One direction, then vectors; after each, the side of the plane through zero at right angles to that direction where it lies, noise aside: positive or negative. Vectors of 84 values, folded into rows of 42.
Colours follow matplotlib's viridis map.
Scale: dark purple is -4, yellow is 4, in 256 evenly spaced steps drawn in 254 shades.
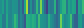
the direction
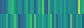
positive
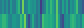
negative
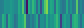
negative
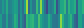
positive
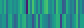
negative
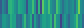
negative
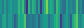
negative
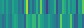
positive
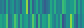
positive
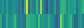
positive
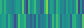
negative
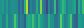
positive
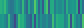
negative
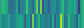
positive
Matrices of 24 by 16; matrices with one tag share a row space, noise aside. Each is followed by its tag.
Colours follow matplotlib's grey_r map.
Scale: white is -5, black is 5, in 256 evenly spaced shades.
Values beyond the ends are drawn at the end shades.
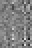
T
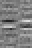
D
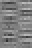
D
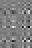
T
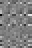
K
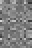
K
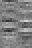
D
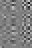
T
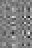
T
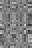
K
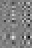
T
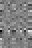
K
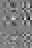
T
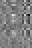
T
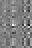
T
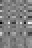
K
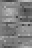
D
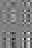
T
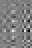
T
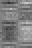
D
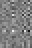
T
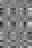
K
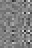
T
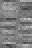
D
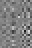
T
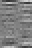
D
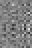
T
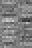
D
